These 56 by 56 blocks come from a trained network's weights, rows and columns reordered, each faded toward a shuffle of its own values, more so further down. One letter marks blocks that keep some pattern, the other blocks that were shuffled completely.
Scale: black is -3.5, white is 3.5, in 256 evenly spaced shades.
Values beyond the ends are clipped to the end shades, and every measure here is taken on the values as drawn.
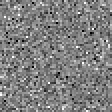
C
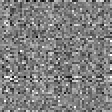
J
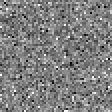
C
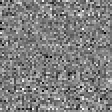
J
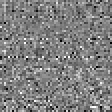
J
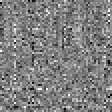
J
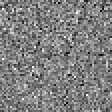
C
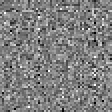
J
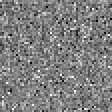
C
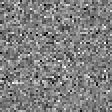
J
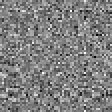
J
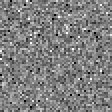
C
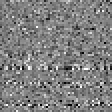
J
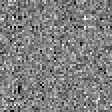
J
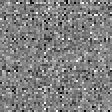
J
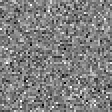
C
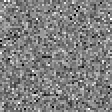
C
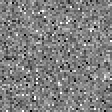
C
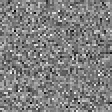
J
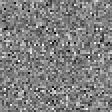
J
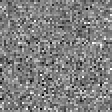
J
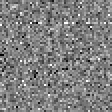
J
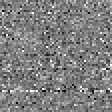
J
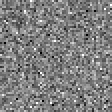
C
